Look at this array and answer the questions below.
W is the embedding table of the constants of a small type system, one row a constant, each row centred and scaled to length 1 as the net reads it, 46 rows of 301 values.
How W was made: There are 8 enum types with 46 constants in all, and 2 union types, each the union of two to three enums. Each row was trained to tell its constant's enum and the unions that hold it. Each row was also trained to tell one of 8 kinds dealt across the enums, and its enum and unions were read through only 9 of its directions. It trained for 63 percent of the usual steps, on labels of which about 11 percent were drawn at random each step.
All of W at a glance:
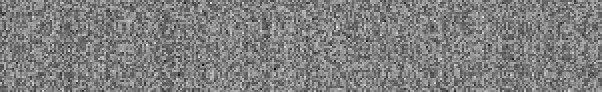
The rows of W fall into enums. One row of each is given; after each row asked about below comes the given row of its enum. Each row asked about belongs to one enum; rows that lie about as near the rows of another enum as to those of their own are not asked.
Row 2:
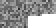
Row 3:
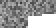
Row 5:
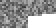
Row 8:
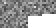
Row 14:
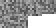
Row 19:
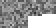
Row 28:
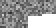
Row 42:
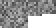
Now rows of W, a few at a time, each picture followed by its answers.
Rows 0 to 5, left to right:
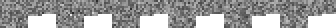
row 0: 28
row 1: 14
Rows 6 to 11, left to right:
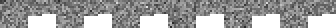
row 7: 19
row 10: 28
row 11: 8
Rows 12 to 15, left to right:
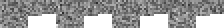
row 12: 5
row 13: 19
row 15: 5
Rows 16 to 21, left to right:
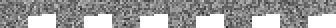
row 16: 5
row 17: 8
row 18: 14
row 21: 3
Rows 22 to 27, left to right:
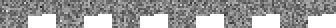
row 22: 28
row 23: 19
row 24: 28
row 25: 28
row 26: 8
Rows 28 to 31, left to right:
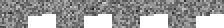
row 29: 8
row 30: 14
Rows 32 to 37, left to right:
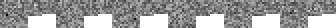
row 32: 5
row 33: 8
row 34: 5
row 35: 8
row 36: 5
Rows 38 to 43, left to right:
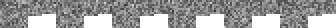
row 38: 5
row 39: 19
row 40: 8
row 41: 28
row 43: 3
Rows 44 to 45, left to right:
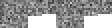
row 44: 14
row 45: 14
